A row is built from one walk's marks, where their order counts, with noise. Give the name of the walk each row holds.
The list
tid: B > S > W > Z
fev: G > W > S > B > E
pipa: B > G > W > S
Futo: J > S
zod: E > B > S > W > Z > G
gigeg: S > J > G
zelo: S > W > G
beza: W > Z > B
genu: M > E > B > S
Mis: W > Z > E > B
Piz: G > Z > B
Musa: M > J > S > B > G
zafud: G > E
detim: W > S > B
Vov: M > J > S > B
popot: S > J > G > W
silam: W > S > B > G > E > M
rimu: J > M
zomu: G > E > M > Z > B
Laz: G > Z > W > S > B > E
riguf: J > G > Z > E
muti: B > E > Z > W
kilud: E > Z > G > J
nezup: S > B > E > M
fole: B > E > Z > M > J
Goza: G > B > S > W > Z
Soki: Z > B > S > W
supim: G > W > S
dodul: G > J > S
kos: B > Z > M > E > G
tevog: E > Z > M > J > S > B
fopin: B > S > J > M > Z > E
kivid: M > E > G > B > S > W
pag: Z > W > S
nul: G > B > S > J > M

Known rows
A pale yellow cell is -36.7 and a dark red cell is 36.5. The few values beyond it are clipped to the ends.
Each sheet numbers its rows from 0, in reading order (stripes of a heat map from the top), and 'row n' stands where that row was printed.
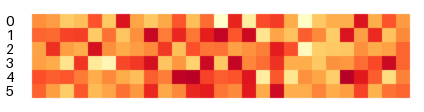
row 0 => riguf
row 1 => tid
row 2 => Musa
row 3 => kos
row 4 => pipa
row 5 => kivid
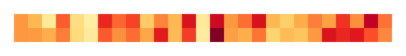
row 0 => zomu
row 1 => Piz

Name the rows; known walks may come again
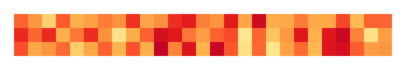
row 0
kivid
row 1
supim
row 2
Laz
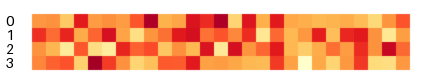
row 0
nezup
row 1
zelo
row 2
zomu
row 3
gigeg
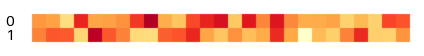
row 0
genu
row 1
dodul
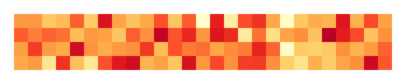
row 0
riguf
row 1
Goza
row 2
Musa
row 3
fole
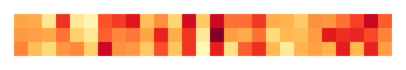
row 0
kos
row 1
Piz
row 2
kilud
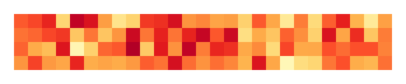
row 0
popot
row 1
tid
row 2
muti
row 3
nul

